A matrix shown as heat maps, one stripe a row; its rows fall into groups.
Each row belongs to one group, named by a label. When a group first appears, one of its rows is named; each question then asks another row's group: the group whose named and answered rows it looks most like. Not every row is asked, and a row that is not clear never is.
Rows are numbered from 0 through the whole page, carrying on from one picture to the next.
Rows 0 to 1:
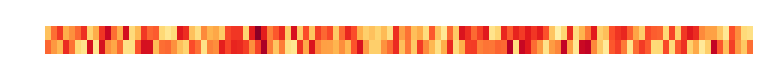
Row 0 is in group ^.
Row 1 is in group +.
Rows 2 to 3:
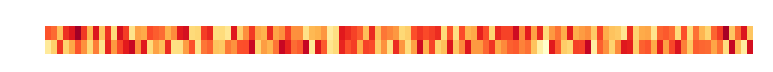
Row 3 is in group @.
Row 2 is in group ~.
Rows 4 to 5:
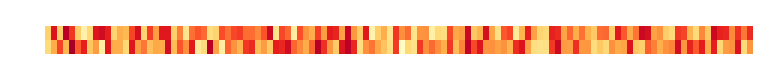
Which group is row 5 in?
@
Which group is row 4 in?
+
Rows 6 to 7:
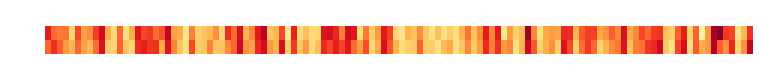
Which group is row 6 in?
+
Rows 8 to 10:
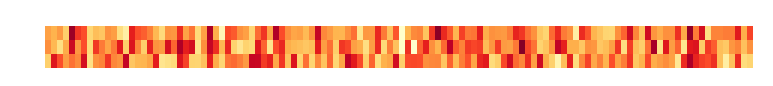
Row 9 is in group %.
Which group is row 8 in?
@
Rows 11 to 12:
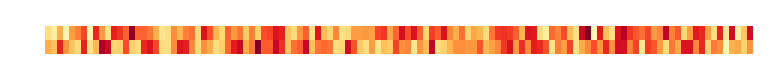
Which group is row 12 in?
^
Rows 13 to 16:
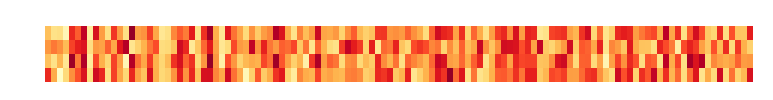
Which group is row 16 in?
%
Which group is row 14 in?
~
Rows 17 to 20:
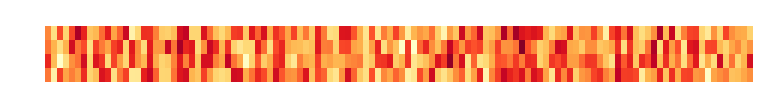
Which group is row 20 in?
^
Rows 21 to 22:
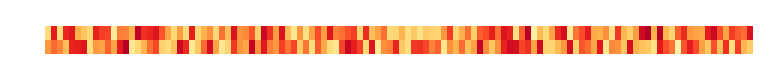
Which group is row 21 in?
+
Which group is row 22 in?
~
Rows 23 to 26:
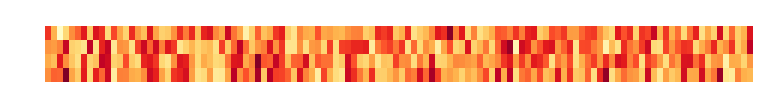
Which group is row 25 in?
^
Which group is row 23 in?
%
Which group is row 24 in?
+
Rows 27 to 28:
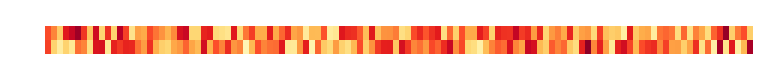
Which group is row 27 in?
~
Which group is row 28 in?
%
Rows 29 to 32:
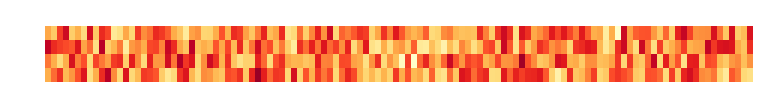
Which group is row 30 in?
+
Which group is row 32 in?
^
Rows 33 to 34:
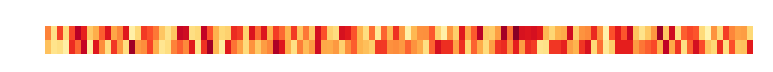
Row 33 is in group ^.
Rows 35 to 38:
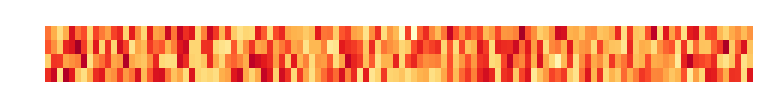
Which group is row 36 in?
~
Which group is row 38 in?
+
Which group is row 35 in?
%
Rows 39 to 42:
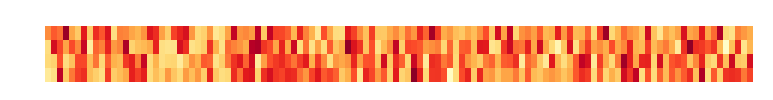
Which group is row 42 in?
@
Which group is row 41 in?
@
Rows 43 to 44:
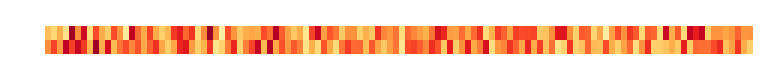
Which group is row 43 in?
%
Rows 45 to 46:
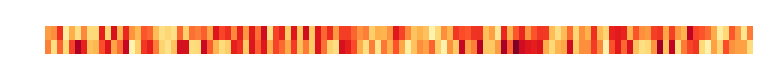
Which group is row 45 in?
^
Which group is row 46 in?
^
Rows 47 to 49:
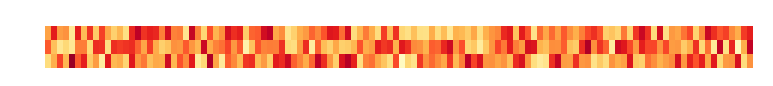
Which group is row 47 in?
+
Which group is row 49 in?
@
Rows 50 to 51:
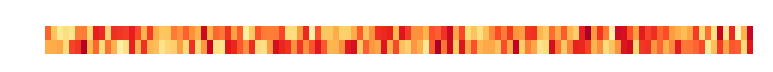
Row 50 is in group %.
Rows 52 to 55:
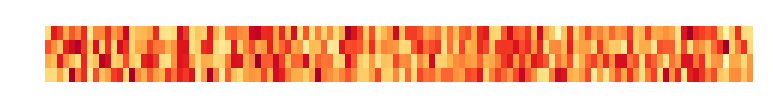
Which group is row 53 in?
~
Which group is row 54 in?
^
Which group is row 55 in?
%
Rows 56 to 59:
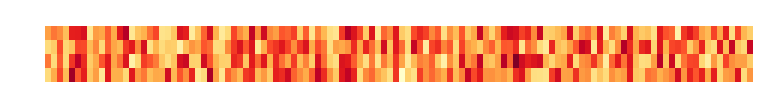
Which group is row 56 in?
~
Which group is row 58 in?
^
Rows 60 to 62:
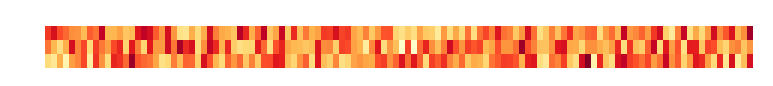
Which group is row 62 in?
%
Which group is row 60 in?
+
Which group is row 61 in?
%
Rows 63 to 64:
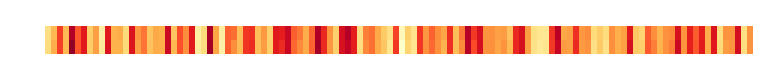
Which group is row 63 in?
@
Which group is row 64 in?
@
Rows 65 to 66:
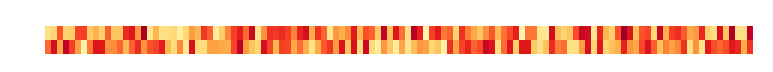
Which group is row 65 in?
@
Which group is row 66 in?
+
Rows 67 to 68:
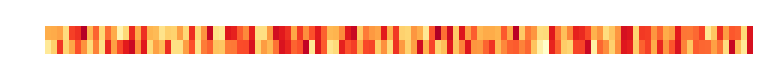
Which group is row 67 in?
@
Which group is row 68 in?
@
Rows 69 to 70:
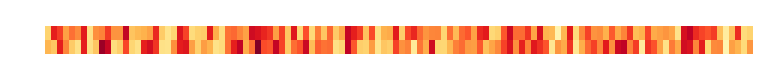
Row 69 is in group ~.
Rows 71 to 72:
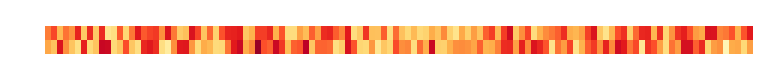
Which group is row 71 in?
+
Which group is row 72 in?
^
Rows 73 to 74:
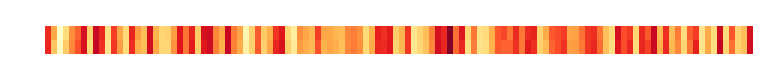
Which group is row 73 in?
%
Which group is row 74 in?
%
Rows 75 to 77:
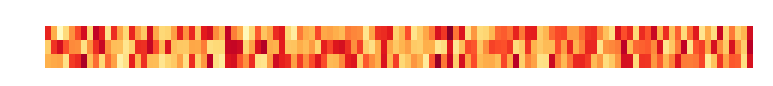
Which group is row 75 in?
%
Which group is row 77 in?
@
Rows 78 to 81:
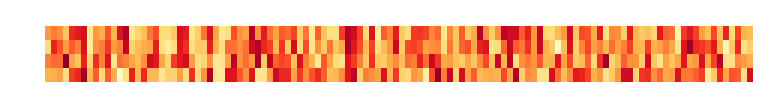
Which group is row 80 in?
~
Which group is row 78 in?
~
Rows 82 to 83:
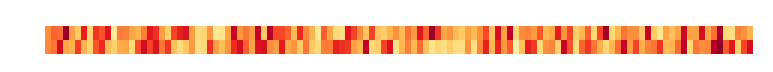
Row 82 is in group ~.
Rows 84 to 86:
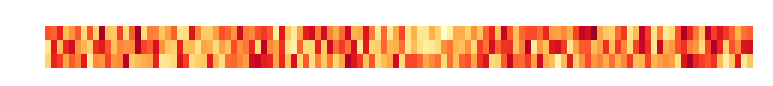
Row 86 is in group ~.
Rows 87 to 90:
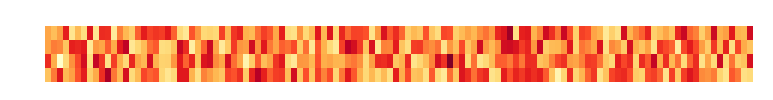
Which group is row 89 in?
%
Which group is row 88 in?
~
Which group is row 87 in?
+
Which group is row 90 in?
^
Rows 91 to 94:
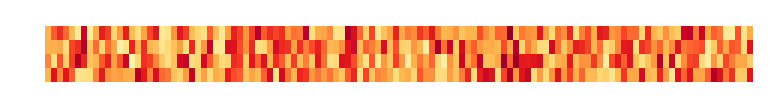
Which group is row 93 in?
^
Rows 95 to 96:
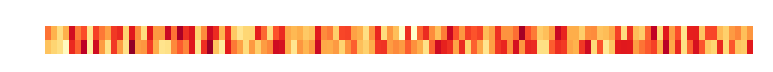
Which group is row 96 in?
%
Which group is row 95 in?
%
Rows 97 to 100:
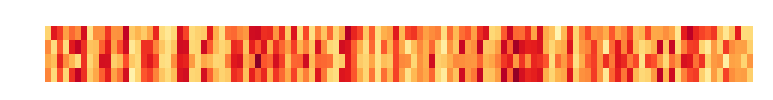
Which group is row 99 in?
^
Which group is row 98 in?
^
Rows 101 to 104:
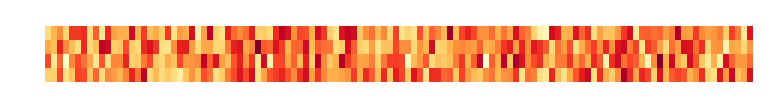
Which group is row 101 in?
@
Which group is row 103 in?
^
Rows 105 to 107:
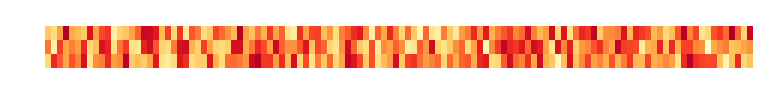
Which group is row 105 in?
+
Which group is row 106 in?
^
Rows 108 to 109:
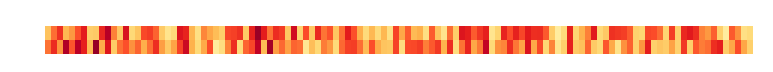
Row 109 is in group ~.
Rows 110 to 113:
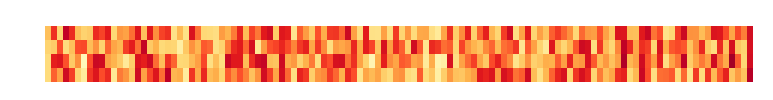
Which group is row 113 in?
+
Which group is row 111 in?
@
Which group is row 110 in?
+
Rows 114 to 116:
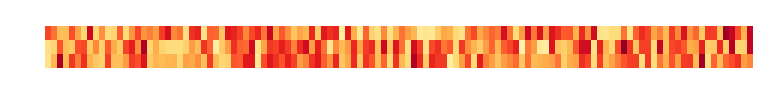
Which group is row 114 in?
+
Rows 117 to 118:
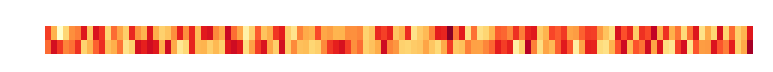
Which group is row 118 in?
+
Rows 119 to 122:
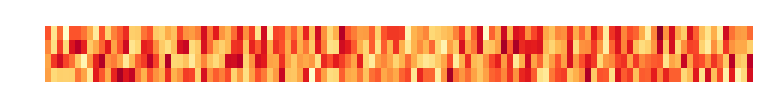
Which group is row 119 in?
^
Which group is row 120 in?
^
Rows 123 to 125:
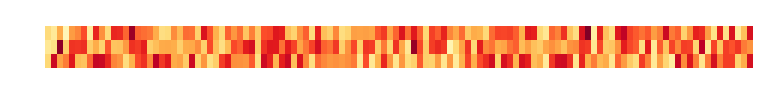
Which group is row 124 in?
@
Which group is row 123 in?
%
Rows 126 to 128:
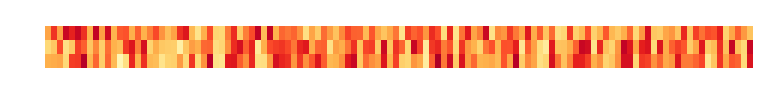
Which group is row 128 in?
@
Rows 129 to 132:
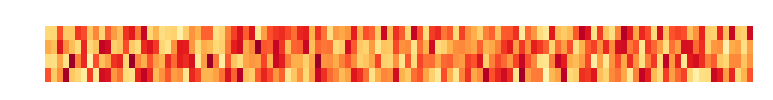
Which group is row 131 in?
%
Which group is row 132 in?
+
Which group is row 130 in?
^
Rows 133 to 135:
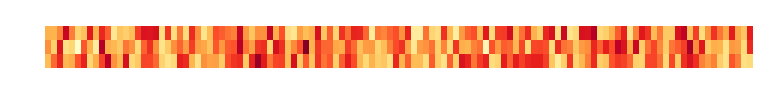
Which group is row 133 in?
+
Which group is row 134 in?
^
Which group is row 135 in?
^
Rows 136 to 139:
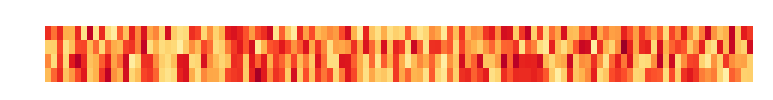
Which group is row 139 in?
^
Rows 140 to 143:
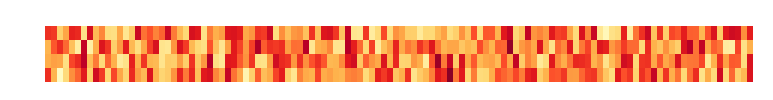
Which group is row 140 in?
+
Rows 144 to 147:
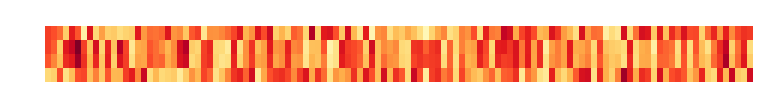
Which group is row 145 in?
~
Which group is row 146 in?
~
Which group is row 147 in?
@
